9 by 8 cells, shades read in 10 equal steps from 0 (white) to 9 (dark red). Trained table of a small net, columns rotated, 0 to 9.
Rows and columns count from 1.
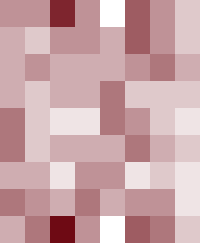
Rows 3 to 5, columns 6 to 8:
4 5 3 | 2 2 2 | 4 2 1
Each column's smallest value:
3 2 1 1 0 1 2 1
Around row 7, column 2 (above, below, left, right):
2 4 3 1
